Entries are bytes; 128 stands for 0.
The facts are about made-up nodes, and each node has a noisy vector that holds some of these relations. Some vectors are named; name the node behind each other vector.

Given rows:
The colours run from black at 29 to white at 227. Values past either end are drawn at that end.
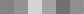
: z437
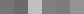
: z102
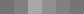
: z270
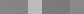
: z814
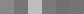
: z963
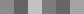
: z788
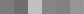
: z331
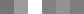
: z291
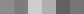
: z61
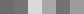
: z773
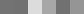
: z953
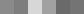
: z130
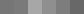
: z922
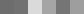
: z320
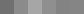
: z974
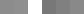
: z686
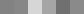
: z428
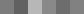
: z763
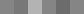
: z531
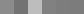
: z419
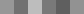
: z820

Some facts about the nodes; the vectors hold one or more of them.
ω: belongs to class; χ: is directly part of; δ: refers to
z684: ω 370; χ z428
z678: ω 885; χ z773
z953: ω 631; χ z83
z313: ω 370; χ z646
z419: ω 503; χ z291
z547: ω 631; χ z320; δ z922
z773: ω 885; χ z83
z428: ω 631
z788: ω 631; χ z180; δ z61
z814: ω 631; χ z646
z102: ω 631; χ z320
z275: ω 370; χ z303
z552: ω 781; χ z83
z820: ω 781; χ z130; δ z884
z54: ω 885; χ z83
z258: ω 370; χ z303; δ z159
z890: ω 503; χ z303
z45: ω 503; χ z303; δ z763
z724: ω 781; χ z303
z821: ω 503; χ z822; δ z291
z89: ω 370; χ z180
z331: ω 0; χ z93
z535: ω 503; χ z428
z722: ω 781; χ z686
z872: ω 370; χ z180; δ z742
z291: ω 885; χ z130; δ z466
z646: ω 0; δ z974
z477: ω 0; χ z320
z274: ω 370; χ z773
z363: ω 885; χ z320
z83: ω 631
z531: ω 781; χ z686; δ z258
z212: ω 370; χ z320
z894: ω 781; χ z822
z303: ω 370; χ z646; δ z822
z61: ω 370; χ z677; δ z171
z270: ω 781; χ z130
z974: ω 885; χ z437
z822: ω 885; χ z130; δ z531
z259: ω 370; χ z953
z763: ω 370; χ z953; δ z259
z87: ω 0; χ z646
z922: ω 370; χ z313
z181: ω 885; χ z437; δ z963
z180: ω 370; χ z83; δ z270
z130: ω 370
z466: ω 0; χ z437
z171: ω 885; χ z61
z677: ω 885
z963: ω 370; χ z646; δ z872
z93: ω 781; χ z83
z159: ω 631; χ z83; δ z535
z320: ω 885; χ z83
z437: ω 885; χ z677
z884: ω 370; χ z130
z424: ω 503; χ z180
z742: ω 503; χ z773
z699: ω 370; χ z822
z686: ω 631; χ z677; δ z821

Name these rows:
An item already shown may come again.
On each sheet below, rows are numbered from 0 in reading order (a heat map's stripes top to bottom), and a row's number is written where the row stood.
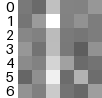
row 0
z477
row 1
z291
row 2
z724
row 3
z820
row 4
z313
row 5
z466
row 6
z181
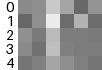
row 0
z822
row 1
z466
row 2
z890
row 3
z419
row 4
z270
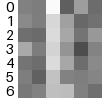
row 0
z821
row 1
z130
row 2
z83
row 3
z303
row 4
z93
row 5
z424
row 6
z535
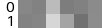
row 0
z87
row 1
z428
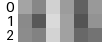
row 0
z646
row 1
z180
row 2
z313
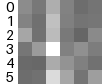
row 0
z258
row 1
z684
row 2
z45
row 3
z291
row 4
z259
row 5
z320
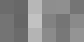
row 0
z742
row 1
z552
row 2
z159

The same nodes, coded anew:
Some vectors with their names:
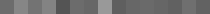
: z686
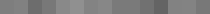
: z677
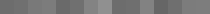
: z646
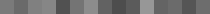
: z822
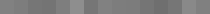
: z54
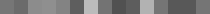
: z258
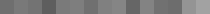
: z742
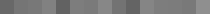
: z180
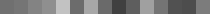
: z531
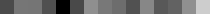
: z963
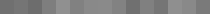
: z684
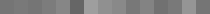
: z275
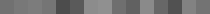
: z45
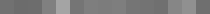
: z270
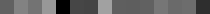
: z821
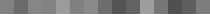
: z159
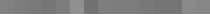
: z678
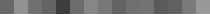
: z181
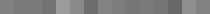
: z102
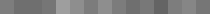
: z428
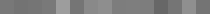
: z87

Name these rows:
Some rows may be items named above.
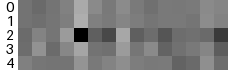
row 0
z93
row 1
z552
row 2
z291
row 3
z466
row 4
z814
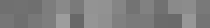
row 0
z313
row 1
z724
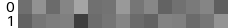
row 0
z466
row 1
z763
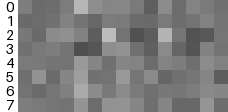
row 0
z535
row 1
z820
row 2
z258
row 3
z45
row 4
z424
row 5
z466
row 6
z93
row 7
z890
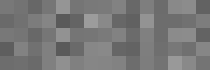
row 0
z419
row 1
z303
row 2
z419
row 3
z61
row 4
z130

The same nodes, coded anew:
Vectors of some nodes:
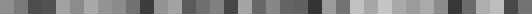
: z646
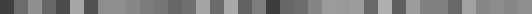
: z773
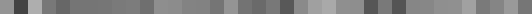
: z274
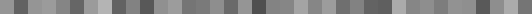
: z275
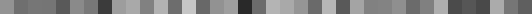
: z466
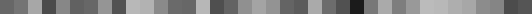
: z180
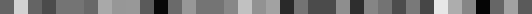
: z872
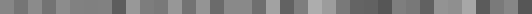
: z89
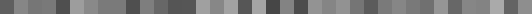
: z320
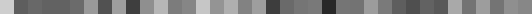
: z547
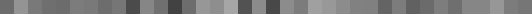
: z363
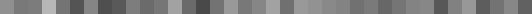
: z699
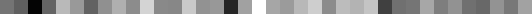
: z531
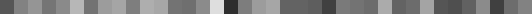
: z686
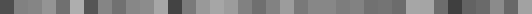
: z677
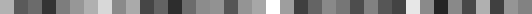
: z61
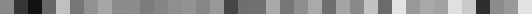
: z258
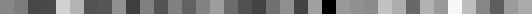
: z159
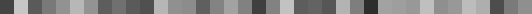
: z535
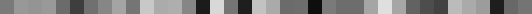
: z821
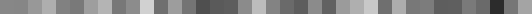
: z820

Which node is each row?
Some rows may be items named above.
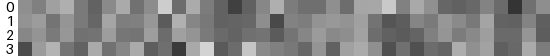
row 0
z820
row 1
z684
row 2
z684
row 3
z742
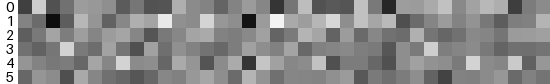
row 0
z535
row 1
z531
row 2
z890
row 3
z130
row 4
z303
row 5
z424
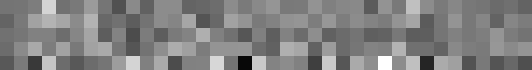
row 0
z130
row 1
z419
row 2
z102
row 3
z890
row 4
z291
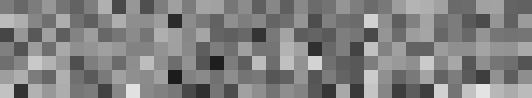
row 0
z313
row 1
z181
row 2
z428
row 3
z45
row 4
z270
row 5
z181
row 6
z763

